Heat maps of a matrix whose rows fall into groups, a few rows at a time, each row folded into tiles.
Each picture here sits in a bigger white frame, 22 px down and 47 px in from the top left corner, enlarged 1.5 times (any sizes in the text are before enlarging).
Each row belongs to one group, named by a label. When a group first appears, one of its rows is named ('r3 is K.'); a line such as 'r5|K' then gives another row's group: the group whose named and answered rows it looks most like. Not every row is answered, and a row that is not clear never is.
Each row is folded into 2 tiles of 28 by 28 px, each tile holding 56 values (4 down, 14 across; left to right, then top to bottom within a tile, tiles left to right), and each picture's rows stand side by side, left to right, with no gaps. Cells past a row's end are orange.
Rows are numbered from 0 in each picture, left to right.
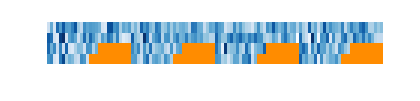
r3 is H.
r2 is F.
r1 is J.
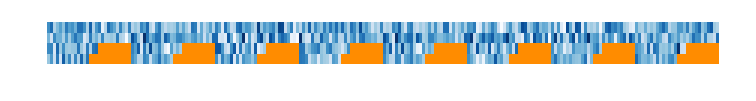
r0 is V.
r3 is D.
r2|H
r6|F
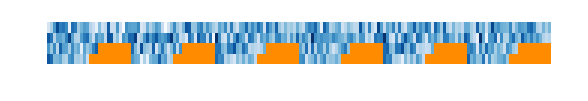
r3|J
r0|J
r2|D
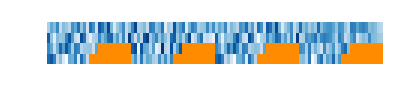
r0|D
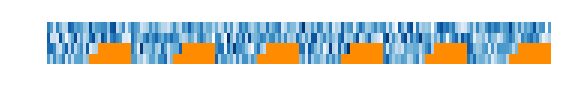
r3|V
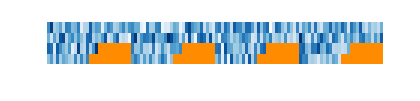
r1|F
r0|V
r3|D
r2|V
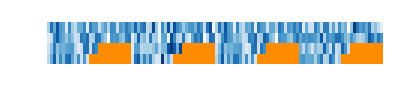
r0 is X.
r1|X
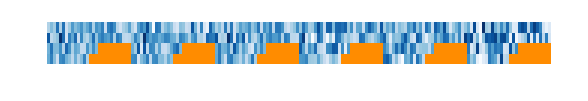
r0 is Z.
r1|J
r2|Z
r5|F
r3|D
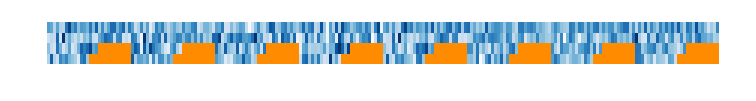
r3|X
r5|V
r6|D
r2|F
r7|D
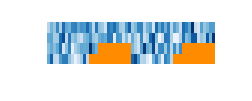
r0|Z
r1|D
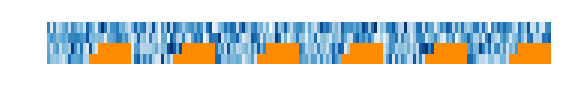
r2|J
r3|H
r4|X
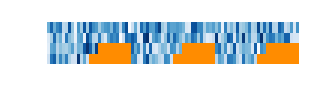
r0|X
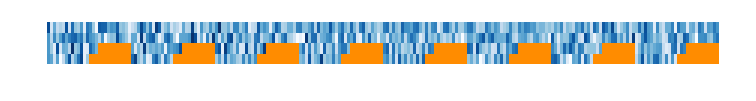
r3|V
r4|V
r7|X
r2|V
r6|D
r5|V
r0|F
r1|J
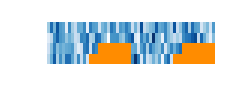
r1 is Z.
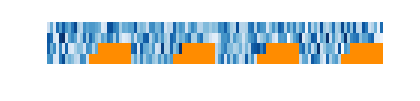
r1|V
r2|X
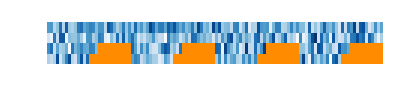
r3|Z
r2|V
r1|D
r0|V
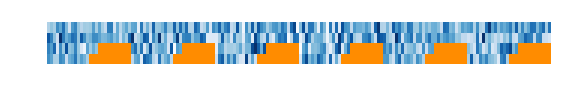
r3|X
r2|X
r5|Z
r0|J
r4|J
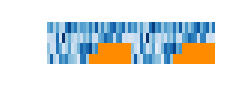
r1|Z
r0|Z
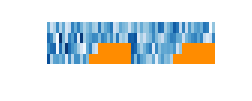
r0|H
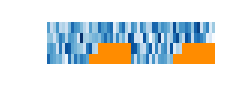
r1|H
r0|H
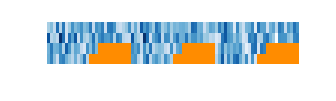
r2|X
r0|Z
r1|J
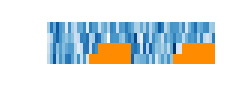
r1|H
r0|X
